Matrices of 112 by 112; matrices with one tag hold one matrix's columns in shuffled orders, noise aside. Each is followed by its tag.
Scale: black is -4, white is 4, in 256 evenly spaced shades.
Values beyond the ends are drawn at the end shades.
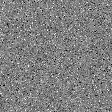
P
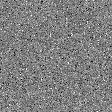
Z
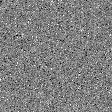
Z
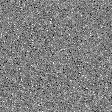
Z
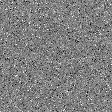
P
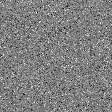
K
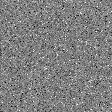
K
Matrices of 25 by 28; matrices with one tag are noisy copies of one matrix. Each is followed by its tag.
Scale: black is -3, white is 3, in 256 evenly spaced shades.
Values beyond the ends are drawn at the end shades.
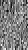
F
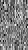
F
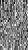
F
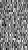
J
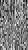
F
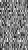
J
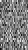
J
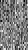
F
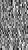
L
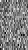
J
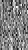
L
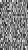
J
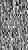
L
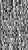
L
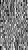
F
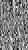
L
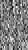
L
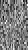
F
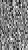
L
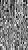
F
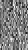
L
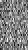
J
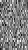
J
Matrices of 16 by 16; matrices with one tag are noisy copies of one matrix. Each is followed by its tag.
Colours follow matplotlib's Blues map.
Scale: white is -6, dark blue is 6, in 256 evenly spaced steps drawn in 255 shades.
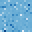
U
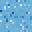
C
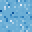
C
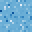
C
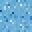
C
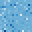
U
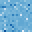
U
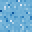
C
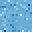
U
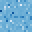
C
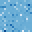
U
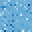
U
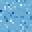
C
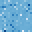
U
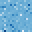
U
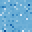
U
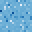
C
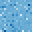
U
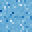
C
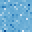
U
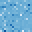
U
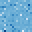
U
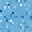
C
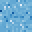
C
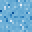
C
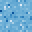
C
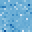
U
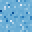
C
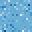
U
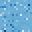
U
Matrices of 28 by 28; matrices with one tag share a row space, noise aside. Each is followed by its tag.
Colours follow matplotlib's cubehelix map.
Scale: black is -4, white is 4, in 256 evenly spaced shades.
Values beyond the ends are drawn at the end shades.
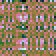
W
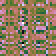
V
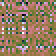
W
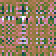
W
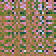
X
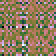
W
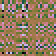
W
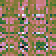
V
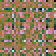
X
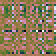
X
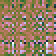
X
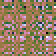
X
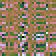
V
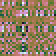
W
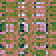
V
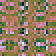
V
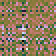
W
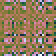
X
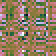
V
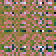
X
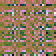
X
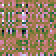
W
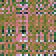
W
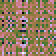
W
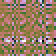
X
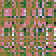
X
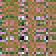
V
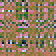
W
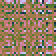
X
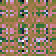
V
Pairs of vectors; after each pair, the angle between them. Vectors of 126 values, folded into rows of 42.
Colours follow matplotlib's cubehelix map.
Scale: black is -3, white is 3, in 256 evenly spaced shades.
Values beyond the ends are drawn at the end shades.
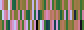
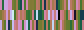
partly aligned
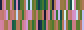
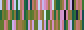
nearly opposite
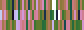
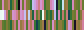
partly aligned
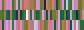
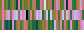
nearly opposite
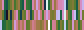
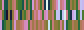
nearly parallel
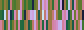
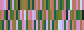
orthogonal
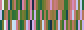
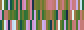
nearly parallel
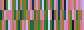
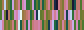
partly opposed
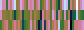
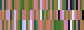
partly opposed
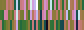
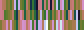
nearly opposite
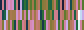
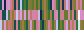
nearly parallel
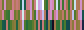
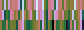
nearly parallel
